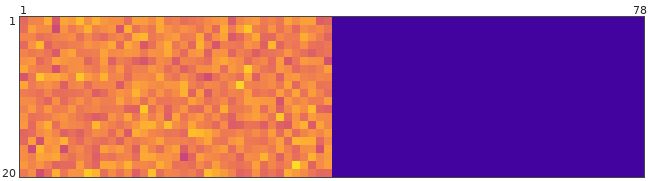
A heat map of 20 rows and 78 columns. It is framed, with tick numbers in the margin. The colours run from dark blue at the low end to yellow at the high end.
The table splits into one row of 2 panels. Panel 1,1: high, fine-grained. Panel 1,2: very low, flat.
